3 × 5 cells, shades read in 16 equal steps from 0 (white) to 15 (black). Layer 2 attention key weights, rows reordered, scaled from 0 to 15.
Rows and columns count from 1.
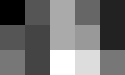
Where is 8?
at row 3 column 1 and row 3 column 5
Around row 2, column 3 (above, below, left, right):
5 0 11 6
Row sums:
52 45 29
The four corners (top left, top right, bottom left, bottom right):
15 13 8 8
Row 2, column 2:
11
